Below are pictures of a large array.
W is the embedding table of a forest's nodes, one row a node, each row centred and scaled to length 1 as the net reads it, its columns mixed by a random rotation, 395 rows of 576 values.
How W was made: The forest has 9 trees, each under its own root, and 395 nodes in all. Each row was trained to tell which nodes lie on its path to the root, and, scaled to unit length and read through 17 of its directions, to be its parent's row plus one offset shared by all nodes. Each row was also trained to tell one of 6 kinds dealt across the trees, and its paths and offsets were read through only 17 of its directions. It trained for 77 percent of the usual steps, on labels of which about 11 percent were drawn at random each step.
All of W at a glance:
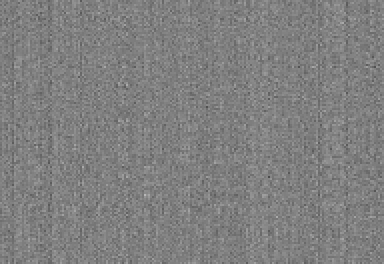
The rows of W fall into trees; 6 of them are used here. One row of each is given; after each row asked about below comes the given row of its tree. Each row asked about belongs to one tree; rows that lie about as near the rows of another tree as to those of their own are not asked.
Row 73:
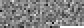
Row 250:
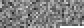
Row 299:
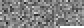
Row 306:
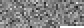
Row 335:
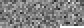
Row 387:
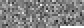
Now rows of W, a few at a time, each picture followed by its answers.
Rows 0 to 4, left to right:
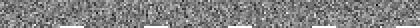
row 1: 250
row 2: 73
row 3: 306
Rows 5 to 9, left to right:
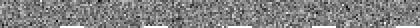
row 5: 250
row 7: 250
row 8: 387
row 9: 335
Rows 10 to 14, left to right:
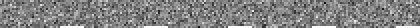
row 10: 306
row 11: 250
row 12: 306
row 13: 306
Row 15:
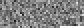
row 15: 387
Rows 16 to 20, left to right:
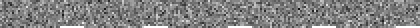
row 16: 250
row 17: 335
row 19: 335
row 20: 335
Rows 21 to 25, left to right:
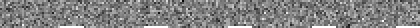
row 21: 335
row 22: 387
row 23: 73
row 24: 306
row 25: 306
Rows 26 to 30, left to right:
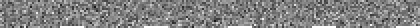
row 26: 387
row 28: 73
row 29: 306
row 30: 250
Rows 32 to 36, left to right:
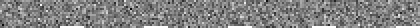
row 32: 250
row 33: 299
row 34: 387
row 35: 73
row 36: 387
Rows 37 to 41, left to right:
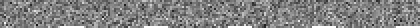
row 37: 299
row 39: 306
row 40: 306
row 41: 387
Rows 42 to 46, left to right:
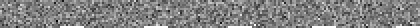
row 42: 250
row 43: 73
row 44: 335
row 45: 306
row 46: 250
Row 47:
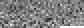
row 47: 73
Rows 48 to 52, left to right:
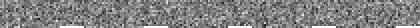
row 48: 335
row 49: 387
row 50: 306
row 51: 387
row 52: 335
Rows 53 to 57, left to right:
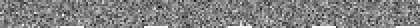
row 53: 387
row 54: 306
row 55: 73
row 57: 387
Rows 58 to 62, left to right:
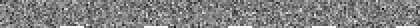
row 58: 250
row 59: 306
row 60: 306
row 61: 387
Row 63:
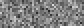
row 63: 335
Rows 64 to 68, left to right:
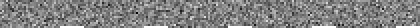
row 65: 73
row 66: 335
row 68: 250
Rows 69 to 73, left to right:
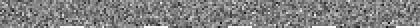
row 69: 335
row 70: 387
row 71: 73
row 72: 387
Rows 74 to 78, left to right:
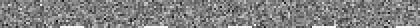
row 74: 250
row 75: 250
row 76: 387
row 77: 306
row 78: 73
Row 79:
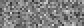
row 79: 335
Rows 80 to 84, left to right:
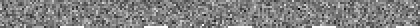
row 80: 306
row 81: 306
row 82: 335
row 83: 335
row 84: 335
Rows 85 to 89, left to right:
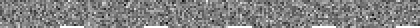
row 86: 335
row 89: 335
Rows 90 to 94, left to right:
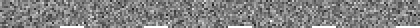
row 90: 73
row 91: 73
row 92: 306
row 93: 73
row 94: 299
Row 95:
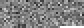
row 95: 73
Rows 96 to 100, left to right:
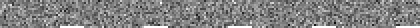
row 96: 387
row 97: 387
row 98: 250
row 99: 335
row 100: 387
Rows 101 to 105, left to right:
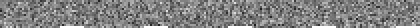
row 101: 335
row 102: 387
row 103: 250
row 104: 73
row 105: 250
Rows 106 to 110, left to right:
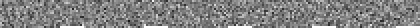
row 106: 306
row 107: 335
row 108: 387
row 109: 335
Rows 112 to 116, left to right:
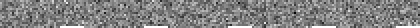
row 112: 250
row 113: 335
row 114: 306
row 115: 387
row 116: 73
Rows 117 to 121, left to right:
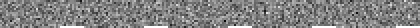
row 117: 335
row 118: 73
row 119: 250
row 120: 299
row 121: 335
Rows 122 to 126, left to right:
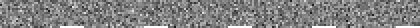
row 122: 335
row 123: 387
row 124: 306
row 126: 335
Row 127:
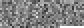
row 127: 299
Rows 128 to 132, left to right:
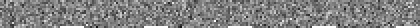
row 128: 387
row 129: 306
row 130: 306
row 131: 306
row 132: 73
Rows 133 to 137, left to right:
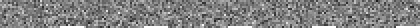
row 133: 387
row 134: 73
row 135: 250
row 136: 306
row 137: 306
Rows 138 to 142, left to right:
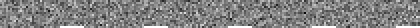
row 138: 335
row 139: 335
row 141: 73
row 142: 335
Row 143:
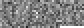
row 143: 299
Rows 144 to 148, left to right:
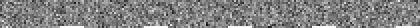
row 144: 387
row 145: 73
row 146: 306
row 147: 73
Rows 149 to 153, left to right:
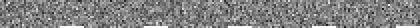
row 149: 335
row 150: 73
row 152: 387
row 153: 335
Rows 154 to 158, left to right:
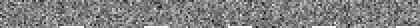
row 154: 387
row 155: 306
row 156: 335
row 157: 250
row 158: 387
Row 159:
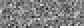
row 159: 306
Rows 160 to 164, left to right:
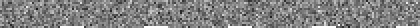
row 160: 306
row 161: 250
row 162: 335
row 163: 335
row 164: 306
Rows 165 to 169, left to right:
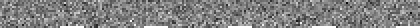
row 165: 306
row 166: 306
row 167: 73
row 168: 335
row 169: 250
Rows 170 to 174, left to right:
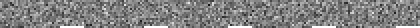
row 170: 73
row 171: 250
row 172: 335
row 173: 73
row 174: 299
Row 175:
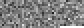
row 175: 335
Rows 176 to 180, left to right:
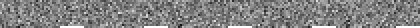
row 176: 73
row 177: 387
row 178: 306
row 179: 335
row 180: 306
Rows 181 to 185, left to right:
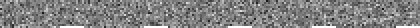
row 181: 387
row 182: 387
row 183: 335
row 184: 335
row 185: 306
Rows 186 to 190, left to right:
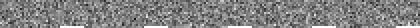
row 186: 306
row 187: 306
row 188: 387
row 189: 387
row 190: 73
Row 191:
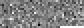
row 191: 306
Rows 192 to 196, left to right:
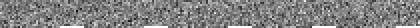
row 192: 73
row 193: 335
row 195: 306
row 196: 250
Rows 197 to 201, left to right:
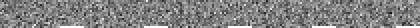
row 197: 335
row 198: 335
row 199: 387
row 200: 250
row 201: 250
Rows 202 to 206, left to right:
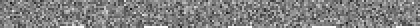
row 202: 73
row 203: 299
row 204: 387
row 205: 335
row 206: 387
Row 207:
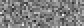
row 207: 387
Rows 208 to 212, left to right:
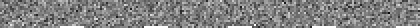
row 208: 335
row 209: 306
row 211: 306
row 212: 73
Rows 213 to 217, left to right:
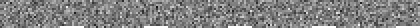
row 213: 250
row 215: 387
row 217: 387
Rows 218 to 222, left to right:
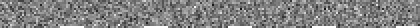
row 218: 335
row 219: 335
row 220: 306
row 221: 306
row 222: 250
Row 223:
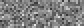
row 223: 250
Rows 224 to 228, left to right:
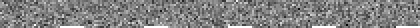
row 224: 335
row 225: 73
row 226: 335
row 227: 306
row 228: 306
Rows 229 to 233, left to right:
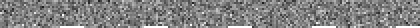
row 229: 387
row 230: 335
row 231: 387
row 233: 387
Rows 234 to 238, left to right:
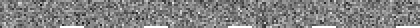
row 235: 335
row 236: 306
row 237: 387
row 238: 387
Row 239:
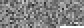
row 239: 250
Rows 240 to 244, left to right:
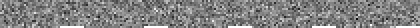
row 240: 387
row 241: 306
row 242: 387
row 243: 306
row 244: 250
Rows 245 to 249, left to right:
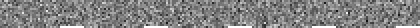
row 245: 387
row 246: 335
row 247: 73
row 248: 387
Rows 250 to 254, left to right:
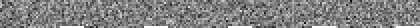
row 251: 306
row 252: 306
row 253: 73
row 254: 73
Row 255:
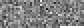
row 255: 299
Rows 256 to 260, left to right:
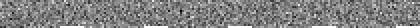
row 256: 250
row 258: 335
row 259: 387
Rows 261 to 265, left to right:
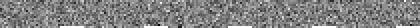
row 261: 387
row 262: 387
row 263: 306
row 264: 335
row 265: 335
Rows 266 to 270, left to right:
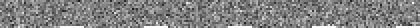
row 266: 299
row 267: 73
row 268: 335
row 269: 306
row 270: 387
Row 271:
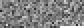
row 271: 73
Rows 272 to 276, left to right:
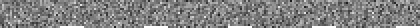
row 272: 335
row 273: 306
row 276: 299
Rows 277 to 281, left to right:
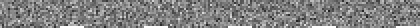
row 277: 73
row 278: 335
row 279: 306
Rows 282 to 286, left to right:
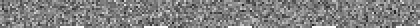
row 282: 306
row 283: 387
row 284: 73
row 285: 306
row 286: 250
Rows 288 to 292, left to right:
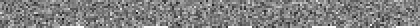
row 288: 250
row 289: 335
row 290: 306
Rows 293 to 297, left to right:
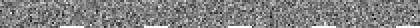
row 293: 335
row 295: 73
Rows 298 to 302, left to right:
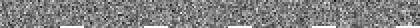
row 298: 306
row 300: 306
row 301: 73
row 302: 335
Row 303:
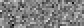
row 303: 306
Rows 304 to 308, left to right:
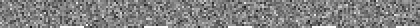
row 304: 306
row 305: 306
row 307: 387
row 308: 299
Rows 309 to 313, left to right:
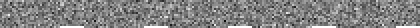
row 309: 250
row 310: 335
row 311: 250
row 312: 250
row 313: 250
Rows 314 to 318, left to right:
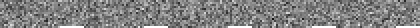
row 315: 250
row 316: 250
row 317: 250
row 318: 250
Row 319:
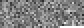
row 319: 73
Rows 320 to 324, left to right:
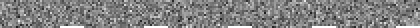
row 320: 73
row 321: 387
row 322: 299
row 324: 73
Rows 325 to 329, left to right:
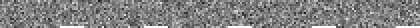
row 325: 73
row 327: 335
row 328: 73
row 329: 306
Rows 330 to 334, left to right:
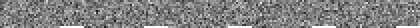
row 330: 250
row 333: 73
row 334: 306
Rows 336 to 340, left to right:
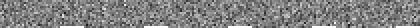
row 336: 387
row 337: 250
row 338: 335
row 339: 73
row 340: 335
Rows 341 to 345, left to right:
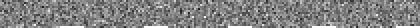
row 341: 387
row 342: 73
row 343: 335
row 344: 73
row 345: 335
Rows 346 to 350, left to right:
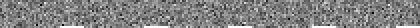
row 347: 335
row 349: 73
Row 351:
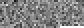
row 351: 335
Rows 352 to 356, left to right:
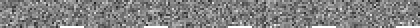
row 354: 73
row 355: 387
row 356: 73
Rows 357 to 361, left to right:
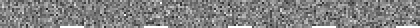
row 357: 335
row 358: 387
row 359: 387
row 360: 250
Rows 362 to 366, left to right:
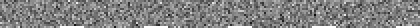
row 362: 335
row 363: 306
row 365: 250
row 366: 73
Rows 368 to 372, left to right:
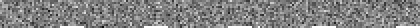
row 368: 335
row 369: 73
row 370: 335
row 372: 306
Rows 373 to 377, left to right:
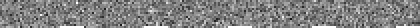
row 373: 387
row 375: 73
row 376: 335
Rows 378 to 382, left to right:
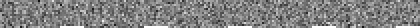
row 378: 387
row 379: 73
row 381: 250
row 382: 335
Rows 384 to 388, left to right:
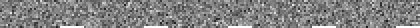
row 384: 335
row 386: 73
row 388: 306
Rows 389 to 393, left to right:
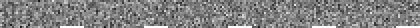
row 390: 335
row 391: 387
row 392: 306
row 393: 306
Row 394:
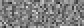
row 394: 299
